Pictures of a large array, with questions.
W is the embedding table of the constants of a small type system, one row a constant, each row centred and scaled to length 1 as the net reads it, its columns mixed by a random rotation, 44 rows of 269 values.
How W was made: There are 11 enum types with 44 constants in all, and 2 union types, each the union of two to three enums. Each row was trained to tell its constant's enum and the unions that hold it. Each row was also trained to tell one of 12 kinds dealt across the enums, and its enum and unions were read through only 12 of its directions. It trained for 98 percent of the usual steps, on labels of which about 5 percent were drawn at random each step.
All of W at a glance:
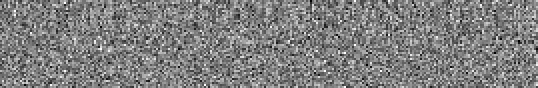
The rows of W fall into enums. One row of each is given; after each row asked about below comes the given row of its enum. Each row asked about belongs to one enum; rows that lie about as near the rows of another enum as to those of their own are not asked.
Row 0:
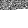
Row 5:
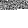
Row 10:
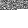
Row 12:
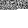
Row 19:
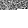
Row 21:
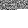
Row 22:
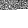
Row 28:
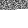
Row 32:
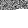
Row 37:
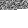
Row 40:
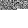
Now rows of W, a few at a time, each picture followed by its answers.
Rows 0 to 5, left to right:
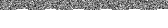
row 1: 0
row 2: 12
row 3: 10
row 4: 28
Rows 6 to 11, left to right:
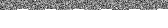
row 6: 0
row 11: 5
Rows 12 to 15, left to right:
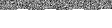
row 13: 12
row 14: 0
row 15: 28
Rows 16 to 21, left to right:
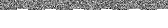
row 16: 40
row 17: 12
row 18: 19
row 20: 21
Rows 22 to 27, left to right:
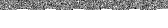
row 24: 19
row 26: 5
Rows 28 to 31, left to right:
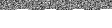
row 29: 12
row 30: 10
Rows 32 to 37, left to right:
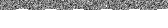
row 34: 5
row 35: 10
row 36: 5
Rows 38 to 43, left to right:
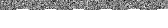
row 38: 32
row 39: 22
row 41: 10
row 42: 32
